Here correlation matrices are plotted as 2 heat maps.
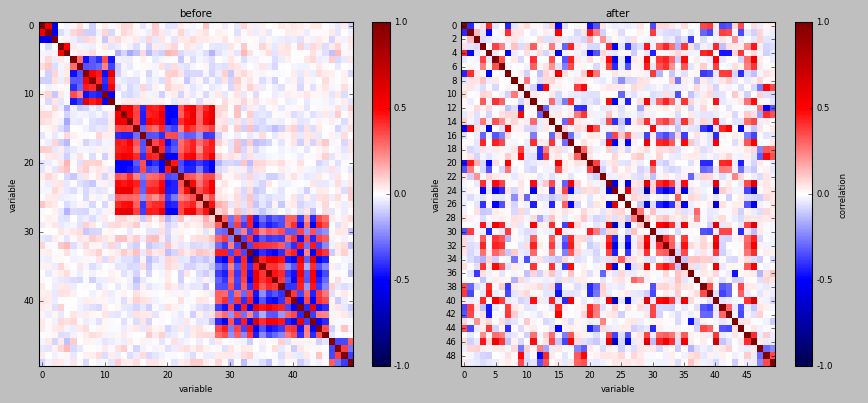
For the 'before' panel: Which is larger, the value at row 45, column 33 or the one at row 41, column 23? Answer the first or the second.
the first
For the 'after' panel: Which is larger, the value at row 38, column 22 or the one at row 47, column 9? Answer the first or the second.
the first
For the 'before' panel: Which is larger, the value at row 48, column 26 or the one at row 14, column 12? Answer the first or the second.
the second
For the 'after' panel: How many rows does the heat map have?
50
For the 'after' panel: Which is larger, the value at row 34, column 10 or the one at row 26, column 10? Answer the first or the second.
the second
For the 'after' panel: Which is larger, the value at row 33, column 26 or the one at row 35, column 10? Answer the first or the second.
the second
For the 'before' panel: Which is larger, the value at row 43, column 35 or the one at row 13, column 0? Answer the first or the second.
the first
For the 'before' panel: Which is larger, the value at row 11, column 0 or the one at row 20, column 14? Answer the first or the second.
the first
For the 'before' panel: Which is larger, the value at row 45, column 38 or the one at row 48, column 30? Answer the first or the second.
the second
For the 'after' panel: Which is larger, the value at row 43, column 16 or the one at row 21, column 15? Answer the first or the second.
the second
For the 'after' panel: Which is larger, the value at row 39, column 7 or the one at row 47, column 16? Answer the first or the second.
the second
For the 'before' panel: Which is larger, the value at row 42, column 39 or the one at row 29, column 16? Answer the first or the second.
the first
